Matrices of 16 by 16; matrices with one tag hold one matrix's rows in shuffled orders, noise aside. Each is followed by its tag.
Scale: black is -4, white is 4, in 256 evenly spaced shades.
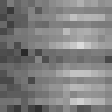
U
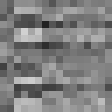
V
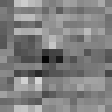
V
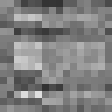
V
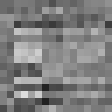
V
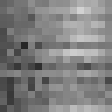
U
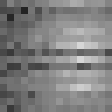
U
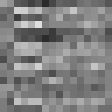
V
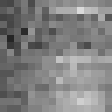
U
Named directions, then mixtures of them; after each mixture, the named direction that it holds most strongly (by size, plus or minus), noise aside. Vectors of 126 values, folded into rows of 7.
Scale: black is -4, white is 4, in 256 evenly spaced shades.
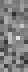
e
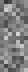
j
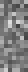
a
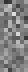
j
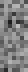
a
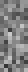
e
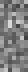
a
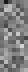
j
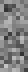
j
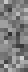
j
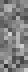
j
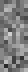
j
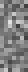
a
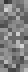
j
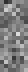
j
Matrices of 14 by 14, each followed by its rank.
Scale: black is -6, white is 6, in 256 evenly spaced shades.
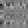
two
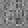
three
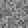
full rank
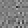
three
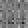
three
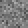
full rank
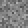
full rank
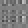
two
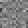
three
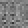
three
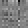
two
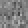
three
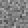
full rank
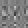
two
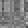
two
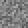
full rank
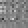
three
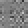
three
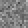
full rank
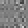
two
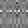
two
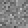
full rank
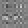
two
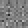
three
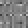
two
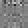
two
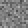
full rank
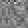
three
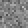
full rank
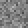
full rank
